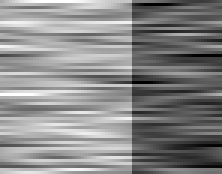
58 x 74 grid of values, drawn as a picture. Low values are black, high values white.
The ninth with the lowest average is the bottom right. Streaks run across, left to right. The left part is higher, up to a seam about 60% of the way across.
